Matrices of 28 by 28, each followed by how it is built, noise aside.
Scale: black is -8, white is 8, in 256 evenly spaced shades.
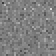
noise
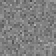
noise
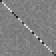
diagonal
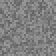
noise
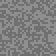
noise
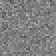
noise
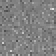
noise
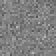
noise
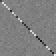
diagonal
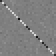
diagonal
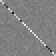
diagonal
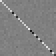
diagonal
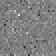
noise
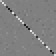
diagonal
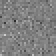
noise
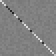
diagonal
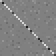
diagonal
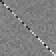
diagonal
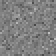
noise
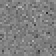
noise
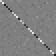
diagonal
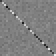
diagonal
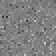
noise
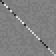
diagonal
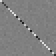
diagonal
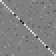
diagonal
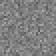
noise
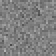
noise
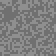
noise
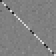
diagonal
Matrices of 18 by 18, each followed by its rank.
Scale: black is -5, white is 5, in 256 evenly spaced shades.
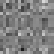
three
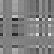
one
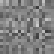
three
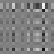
one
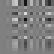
one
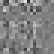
three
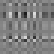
one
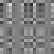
one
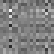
three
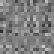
three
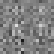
three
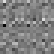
three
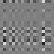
one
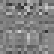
three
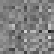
three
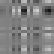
one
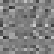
three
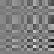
one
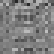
three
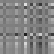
one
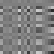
one
